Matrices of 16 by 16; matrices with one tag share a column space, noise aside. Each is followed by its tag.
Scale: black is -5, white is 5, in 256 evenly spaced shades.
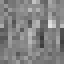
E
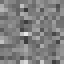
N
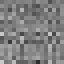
N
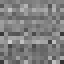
N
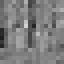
E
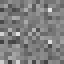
N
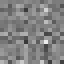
N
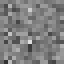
N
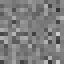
N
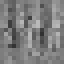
E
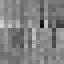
E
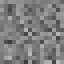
N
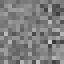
N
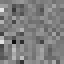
N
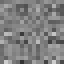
N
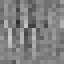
E
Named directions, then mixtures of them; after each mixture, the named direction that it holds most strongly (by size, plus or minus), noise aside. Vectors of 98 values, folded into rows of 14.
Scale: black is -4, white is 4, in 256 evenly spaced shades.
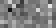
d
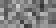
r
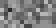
r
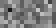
d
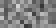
r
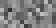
r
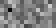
d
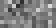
d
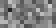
d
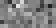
d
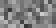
r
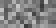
r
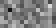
d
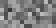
r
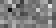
d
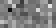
d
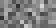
r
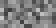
r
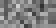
r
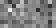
d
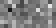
d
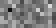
d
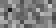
d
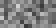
r
